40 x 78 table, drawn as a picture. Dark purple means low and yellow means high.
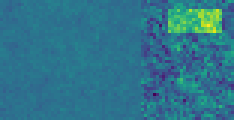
Neither half mirrors the other. On average the colour sits 40% of the way up the scale. The field is mottled with small blotches. The values are skewed, with a long tail toward high values. The left part is calmer, up to a seam about 60% of the way across. The ninth with the highest average is the top right. In the top right lies a patch that is higher than the rest.
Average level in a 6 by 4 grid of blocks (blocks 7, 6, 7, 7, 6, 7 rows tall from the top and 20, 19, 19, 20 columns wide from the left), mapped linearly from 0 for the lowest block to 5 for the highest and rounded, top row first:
1115 / 1115 / 1101 / 1101 / 1101 / 1111
